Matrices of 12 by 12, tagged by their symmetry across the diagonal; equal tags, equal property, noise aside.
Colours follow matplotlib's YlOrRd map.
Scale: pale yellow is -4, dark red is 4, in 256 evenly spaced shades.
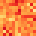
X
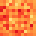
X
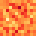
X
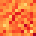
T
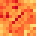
T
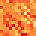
X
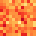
X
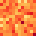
T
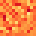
T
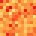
T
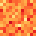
T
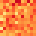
X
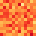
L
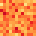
L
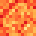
T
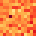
L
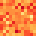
X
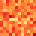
L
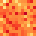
L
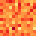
L
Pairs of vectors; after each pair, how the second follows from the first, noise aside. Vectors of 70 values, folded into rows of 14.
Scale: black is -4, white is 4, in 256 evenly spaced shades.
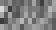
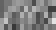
reversed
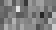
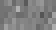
shrunk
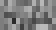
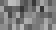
reversed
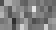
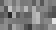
shuffled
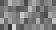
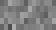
shrunk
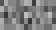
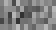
shuffled
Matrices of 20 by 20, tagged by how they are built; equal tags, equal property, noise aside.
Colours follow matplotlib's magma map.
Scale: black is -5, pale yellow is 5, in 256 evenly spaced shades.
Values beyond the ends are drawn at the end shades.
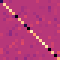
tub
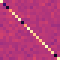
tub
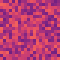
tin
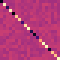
tub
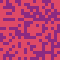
tin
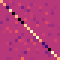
tub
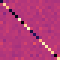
tub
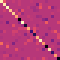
tub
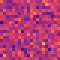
tin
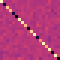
tub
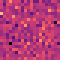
tin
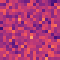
tin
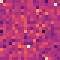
tin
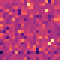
tin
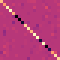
tub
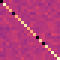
tub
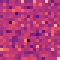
tin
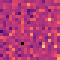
tin
